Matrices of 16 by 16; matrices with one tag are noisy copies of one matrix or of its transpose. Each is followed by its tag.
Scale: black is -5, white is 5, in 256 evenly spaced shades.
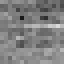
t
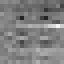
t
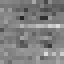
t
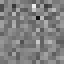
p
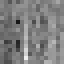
t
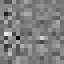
p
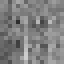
t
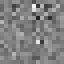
p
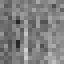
t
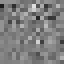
p
